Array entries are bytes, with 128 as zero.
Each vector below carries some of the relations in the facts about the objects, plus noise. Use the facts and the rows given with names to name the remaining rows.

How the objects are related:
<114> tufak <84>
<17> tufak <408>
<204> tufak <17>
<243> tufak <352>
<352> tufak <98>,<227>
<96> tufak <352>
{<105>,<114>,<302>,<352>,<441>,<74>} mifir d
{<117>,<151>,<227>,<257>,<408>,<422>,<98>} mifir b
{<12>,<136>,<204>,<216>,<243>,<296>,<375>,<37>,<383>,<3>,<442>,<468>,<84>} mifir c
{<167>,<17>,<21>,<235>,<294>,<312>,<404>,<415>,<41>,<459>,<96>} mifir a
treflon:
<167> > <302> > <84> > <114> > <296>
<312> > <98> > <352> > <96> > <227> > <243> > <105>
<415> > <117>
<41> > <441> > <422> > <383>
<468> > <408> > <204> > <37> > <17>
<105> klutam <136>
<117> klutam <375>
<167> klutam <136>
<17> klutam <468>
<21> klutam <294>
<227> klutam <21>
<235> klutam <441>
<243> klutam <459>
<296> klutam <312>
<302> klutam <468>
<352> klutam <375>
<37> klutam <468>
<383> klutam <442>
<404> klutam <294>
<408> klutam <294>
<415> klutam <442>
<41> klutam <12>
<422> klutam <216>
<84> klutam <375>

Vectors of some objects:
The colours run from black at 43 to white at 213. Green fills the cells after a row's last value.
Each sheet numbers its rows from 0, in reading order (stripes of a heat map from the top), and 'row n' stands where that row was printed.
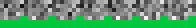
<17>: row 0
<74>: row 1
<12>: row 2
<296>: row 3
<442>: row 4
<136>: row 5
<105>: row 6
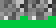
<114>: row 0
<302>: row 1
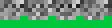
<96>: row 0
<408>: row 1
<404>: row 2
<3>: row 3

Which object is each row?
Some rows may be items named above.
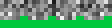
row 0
<422>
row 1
<468>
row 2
<136>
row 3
<167>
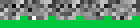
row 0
<294>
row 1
<442>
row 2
<404>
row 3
<41>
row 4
<375>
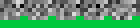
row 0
<415>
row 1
<408>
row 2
<17>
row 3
<21>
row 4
<375>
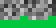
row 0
<227>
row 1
<37>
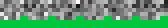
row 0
<136>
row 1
<167>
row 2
<459>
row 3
<117>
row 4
<383>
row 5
<312>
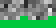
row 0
<296>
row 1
<352>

